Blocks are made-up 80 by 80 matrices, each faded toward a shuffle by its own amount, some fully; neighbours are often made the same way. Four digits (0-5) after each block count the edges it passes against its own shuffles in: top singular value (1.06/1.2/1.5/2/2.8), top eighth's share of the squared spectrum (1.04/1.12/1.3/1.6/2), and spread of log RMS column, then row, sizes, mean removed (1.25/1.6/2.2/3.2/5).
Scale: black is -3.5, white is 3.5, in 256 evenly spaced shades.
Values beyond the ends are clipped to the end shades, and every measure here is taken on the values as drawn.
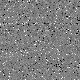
2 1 0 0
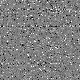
3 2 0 1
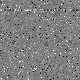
3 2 0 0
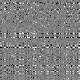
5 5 2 3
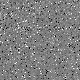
2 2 0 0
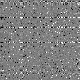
4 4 1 2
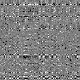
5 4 2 3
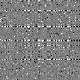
5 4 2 3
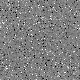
0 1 0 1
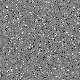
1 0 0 0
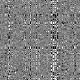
4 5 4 2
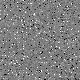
1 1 0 0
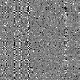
4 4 3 1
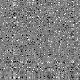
4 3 2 2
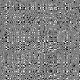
5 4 3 3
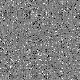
3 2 1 0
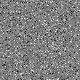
0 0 0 0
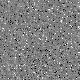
2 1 0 0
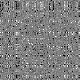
5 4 3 2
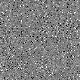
3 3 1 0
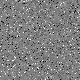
0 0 0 0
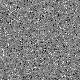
0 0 0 0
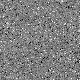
1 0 0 0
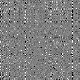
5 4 3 2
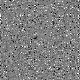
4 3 2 1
